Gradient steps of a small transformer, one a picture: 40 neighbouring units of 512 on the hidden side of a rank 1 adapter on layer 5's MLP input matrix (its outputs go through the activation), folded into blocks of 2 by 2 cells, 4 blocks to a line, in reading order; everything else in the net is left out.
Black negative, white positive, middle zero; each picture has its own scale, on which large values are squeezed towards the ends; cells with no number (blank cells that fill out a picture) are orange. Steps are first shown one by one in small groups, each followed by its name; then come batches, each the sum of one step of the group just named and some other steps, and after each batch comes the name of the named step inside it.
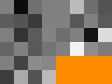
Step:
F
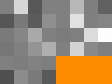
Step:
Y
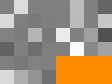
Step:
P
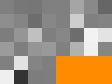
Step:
Y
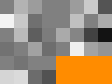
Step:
P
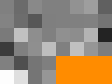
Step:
F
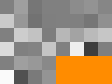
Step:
P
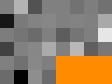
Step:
Y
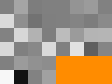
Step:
P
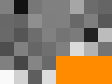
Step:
F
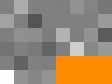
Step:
P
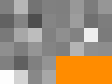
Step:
Y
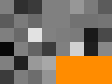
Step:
F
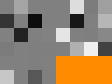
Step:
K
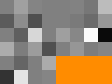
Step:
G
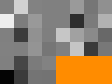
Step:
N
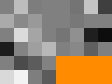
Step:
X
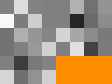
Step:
N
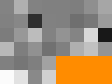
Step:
G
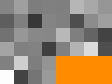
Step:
K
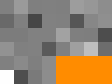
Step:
K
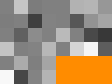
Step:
K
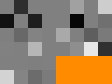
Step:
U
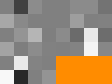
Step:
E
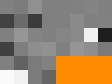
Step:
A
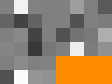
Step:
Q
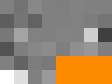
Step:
A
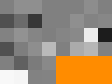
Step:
A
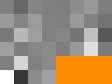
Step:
E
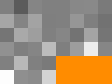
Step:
E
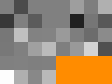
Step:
U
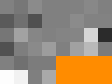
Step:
A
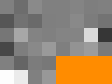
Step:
A
